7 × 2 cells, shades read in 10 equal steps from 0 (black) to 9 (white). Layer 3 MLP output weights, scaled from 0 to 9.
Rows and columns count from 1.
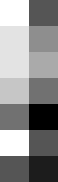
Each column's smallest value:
3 0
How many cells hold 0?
1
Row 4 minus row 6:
-2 1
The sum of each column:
48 22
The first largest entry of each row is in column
1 1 1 1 1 1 1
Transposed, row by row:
9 8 8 7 4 9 3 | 3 5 6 4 0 3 1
